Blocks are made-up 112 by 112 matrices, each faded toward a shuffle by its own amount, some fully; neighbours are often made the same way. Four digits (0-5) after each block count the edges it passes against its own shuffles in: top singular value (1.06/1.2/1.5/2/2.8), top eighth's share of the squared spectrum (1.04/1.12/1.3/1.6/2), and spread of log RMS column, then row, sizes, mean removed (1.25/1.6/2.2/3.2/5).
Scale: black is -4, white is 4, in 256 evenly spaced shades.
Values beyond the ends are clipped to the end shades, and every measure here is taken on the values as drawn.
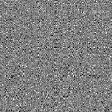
4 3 2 2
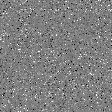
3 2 0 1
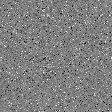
3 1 0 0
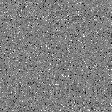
3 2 1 1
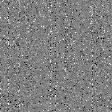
2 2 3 0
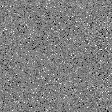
3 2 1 0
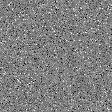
2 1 0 0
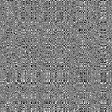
5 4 3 3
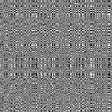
5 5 4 4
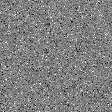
3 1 0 0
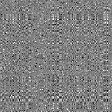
5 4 3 3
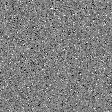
1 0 0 0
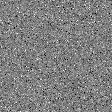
0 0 0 0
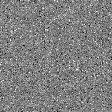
3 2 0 0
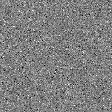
3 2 0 1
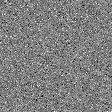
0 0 0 0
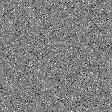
2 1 0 0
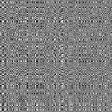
5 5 4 4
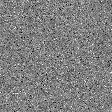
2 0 0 0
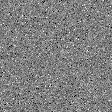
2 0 0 0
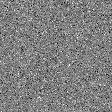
0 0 0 0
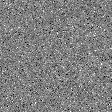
1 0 0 0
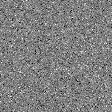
3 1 0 0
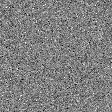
0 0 0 0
